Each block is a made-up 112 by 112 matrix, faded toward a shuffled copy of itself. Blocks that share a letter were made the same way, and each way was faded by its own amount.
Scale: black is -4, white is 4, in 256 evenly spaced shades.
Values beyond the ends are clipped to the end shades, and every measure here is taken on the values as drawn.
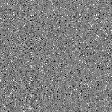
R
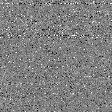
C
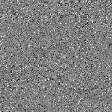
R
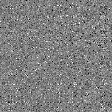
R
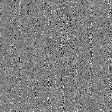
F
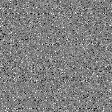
C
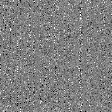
F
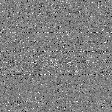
C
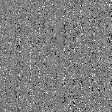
F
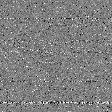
C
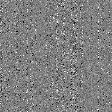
F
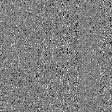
F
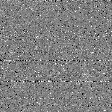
C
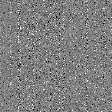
F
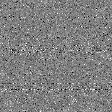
C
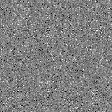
R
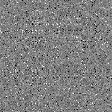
R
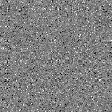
R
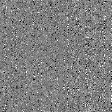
F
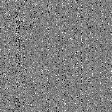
F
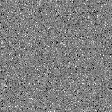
R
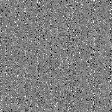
F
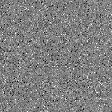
R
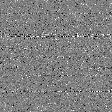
C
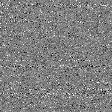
C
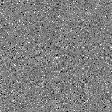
R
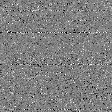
C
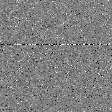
C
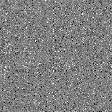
R
